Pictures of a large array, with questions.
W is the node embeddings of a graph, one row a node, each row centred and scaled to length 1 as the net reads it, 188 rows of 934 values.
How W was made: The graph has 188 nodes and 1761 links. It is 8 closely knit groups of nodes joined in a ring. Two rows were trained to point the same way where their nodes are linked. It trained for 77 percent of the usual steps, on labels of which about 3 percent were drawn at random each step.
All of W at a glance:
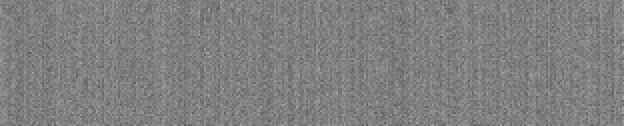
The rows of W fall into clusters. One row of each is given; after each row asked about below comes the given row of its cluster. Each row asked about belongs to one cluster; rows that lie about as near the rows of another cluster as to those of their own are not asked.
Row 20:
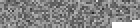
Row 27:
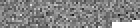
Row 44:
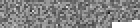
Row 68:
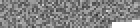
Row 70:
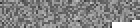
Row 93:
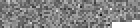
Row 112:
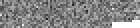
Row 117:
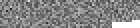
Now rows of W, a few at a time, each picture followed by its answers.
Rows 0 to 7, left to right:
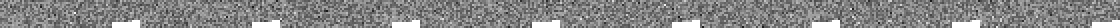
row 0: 44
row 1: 27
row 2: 20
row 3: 117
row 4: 68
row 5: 93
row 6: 117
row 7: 27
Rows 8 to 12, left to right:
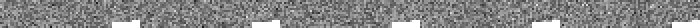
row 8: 20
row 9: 93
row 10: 20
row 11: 68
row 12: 44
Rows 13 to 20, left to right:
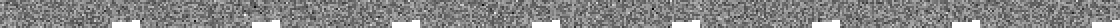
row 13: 20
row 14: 20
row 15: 20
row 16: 20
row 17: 112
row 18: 68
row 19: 70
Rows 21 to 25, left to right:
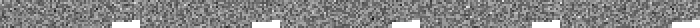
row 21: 112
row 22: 117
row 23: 68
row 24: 112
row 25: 68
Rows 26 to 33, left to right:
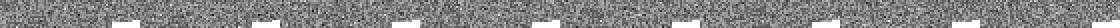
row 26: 27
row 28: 68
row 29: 27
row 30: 27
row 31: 68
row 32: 117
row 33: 117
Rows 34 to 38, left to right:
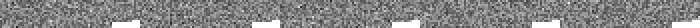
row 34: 93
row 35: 117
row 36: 112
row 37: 27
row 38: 68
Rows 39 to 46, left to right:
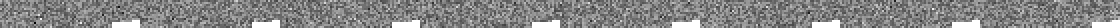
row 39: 68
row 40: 44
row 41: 117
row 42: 93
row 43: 112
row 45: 112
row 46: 20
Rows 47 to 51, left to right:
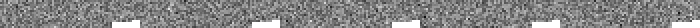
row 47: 70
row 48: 68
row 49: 117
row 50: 112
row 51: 20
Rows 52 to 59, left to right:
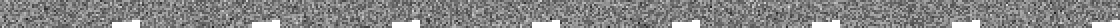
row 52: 68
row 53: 68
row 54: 44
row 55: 117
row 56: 44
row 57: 112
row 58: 20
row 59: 44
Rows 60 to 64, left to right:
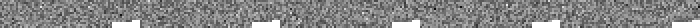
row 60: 117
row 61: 93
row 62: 93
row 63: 44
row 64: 93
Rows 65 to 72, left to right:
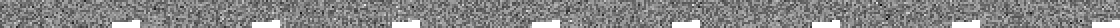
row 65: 93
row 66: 44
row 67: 27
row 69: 44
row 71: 112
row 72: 27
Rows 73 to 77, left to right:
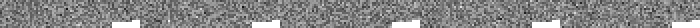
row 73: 117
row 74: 117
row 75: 68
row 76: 117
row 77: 20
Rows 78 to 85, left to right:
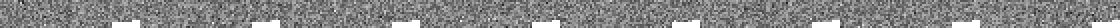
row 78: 70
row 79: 44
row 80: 112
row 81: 70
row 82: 44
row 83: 68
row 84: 112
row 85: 44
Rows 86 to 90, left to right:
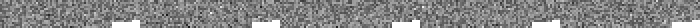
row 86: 112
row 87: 27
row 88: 70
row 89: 93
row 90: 20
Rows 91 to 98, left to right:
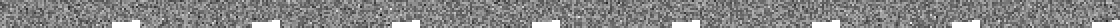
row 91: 27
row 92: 44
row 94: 117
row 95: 112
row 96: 117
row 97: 44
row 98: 93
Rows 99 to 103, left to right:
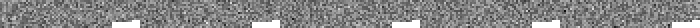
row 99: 93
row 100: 117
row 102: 117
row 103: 112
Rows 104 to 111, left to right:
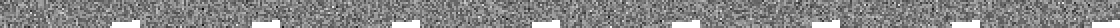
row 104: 27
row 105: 27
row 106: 112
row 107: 117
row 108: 112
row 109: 20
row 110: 112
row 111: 93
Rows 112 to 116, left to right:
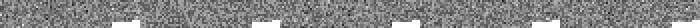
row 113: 27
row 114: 27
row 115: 112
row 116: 112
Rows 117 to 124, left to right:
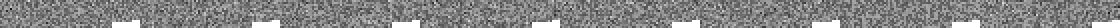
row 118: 112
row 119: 70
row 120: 93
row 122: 117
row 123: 112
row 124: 44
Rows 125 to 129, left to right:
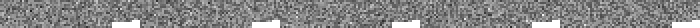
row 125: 44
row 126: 93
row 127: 44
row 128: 117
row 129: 117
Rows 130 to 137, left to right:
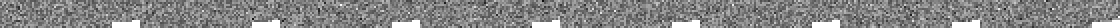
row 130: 117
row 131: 93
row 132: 44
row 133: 20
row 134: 112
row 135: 44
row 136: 70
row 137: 68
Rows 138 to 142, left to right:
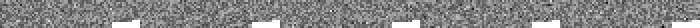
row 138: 93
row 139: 68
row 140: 93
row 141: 112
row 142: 112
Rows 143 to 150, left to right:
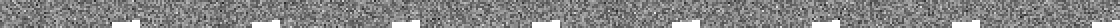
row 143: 93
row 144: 44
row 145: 20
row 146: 117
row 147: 68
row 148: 93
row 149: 117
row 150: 117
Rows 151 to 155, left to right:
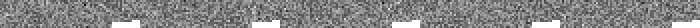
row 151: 27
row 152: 20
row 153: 117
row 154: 27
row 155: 112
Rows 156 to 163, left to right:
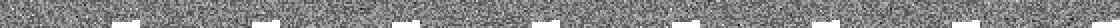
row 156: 27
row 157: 27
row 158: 70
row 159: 20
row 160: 93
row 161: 20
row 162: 117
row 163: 68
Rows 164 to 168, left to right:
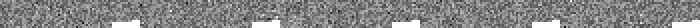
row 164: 112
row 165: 112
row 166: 44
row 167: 44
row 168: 44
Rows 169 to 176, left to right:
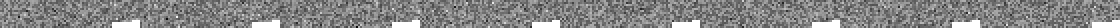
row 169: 68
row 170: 68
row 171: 112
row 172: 70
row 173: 70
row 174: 93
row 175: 44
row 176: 20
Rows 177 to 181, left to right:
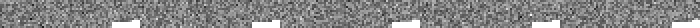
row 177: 93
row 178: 70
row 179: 68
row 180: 112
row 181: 93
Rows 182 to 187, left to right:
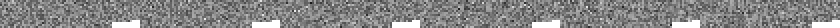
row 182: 117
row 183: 117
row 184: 70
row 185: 68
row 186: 27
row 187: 27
